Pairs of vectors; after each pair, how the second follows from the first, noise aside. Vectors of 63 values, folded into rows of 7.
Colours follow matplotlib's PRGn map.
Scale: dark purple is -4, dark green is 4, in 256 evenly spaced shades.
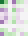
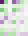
sign-scrambled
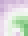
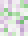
shuffled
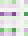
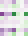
sign-scrambled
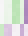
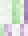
copied
